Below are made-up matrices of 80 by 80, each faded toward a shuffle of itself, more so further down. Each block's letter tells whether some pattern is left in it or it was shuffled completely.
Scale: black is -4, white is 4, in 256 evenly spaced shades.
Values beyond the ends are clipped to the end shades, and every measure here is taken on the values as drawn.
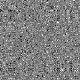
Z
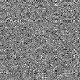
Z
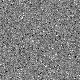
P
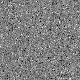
P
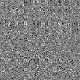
Z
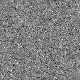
P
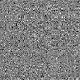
Z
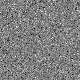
P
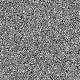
P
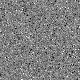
P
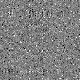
Z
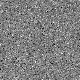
P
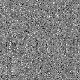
Z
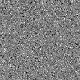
Z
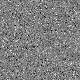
P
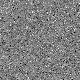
P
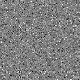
Z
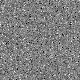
P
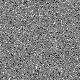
P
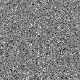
Z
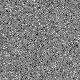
P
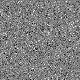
Z
